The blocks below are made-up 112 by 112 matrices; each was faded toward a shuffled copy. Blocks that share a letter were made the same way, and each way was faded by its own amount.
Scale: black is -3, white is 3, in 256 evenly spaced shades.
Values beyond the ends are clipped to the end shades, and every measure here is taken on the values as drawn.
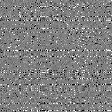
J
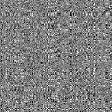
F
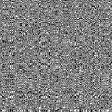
F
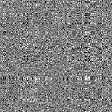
F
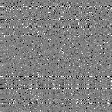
J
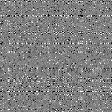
J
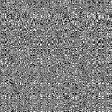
F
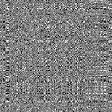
F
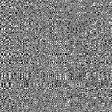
F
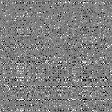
J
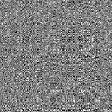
F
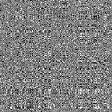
F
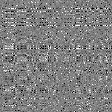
J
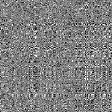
F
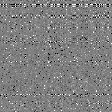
J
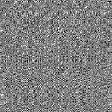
F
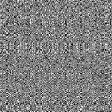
F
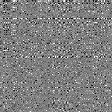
J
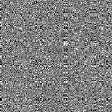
F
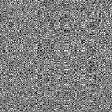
F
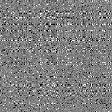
J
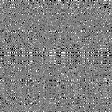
J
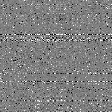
J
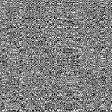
F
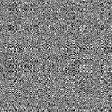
F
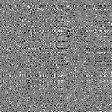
J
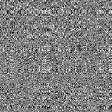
F
